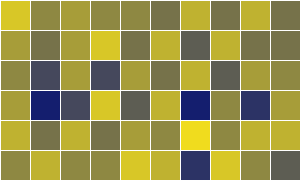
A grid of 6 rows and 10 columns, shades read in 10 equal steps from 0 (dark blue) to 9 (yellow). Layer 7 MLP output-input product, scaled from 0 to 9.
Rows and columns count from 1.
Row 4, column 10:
6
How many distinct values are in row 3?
6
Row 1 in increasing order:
4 4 4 5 5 5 6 7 7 8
